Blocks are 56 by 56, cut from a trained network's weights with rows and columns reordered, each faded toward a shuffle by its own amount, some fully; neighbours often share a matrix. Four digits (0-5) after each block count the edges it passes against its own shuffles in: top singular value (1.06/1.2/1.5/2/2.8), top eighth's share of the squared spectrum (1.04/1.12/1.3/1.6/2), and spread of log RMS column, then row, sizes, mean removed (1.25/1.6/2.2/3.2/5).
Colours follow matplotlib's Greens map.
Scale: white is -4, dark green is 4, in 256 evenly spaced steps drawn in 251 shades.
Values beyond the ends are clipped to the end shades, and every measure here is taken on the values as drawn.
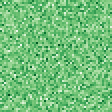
0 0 0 1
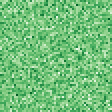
0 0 0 0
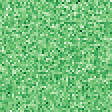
1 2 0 1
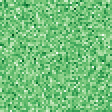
0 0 0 0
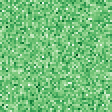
2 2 0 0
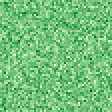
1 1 0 0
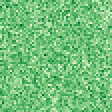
0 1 0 0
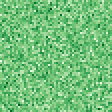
0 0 0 0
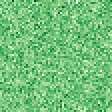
1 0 0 0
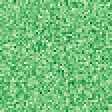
2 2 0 0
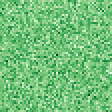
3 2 0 0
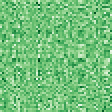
4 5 3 2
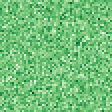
0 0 0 0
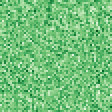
2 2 1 0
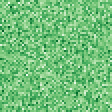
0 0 0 0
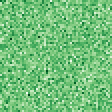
1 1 0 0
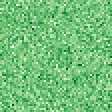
0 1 0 0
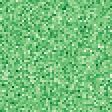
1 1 0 0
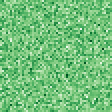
2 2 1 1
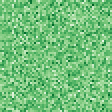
3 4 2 0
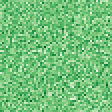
3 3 1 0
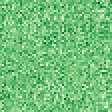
3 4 2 1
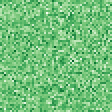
3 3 1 0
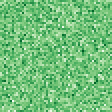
2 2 0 0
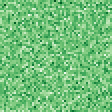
1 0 0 0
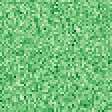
2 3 1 0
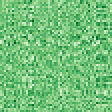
4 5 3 2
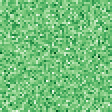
1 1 0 0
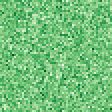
1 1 0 0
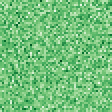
2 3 0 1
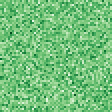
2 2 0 0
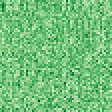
3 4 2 1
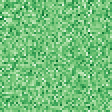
3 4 2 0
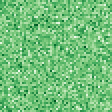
0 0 0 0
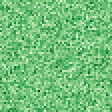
1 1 0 0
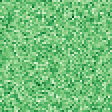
2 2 0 0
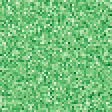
1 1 0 0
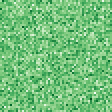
1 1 0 0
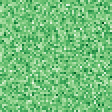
2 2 0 0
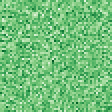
3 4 1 1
